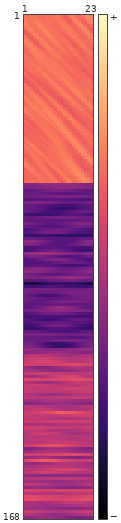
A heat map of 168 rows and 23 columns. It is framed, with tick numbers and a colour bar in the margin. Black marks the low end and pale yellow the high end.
The table splits into 3 rows of 1 panel. Panel 1,1: high, slanting down to the right, faint in contrast. Panel 2,1: low, streaked across. Panel 3,1: middling, streaked across.
